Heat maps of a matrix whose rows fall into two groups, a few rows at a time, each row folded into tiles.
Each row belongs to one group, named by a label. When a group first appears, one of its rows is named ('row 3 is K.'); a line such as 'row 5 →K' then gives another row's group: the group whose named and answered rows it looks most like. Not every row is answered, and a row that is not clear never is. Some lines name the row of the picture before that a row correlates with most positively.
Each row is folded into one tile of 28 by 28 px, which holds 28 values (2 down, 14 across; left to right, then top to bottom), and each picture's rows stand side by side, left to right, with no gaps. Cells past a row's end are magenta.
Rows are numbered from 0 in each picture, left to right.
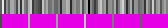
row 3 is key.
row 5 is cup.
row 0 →cup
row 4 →cup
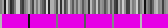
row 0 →key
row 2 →cup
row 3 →cup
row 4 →cup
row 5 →key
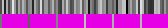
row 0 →cup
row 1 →cup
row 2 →cup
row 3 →key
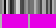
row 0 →key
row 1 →key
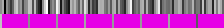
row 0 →key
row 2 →key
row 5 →key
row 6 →cup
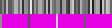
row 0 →key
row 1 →cup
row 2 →key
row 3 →cup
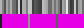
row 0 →cup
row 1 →key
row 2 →cup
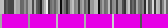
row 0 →key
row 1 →key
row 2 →key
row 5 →cup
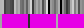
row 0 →key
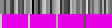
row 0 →key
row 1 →key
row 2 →key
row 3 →cup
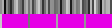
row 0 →key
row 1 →cup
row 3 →cup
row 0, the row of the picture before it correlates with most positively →1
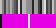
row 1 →key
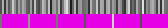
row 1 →key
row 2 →cup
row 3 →cup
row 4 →key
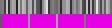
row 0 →cup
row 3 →cup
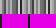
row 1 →cup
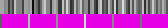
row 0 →key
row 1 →key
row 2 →cup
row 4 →cup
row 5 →cup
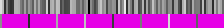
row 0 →key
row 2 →key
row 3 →key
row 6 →key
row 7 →cup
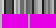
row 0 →key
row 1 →cup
